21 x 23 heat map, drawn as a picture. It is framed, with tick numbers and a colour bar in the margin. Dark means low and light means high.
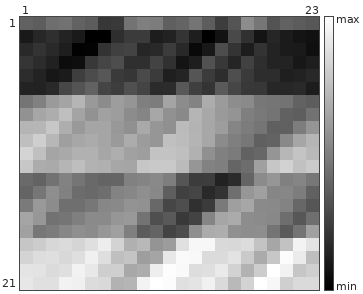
Horizontal stripes repeat 2 times down the table. Overall the values sit about 50% of the way up the scale. There is an overall slope up to the bottom.
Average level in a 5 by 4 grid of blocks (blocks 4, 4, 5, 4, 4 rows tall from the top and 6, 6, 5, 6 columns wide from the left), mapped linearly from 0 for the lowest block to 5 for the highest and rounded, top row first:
0000 | 2221 | 3323 | 2222 | 5455
